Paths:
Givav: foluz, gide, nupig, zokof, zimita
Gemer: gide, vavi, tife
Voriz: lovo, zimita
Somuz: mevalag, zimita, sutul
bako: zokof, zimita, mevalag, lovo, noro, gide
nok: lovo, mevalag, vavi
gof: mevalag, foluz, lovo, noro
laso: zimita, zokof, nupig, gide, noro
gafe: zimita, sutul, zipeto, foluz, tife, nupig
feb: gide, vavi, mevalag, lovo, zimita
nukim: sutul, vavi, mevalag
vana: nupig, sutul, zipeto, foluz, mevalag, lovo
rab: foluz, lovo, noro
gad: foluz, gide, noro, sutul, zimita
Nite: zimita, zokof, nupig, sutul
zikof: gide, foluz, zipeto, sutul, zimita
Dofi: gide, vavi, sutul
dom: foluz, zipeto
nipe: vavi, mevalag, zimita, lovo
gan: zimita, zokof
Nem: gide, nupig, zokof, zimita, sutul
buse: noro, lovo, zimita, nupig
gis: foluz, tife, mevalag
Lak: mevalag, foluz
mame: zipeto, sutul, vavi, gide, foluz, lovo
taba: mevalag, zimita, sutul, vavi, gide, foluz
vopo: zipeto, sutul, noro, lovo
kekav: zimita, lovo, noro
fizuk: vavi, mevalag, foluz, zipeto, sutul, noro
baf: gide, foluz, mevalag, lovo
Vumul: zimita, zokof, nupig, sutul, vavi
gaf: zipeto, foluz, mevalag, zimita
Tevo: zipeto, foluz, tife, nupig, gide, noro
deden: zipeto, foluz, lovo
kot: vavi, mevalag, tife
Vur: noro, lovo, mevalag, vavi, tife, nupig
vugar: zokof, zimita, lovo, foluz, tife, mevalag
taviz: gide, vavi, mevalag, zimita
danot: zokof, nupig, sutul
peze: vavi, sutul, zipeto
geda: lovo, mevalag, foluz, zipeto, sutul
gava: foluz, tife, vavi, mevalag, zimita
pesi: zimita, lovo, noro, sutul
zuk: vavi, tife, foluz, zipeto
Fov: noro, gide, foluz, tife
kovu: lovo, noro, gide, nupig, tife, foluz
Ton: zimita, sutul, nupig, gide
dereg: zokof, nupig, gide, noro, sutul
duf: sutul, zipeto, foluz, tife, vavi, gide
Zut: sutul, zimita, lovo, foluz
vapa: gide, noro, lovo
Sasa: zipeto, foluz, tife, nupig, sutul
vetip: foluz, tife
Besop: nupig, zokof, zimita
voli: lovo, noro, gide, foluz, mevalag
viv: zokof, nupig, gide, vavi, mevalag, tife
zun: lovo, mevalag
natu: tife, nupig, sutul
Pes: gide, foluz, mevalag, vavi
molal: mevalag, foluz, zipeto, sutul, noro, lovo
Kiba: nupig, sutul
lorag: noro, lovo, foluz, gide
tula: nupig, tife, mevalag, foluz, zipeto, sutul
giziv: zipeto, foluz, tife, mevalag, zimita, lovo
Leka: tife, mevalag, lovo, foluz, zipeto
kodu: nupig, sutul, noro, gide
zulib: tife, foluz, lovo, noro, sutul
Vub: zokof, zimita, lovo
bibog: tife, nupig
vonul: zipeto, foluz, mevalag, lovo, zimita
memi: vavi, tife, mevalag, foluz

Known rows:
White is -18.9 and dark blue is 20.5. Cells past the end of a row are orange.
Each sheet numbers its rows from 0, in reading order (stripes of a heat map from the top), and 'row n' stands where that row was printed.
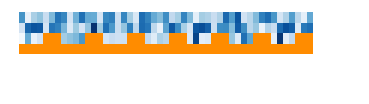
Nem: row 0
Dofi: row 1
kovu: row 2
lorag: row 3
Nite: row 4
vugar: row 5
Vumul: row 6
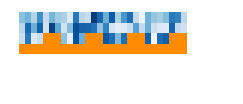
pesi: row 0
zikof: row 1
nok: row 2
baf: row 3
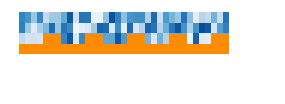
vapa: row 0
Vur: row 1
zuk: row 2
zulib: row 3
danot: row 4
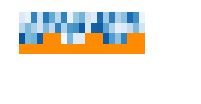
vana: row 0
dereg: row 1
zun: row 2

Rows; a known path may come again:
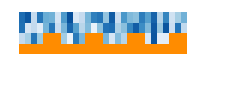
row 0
Gemer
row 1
vugar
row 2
zulib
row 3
kekav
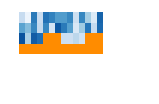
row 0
tula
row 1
kovu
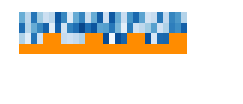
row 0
Tevo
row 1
gad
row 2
giziv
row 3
molal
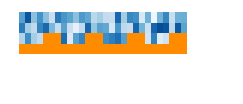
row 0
rab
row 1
voli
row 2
peze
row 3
Ton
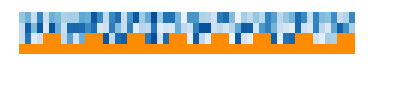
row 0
pesi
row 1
Zut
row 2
vonul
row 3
nipe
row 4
gan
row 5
danot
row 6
baf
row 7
lorag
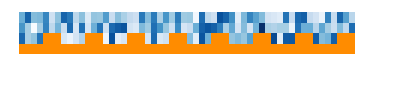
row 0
gof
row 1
bako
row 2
Besop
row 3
Voriz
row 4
zikof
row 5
Dofi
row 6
geda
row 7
vana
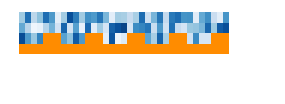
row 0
zun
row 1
zuk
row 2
Nite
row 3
deden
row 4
kodu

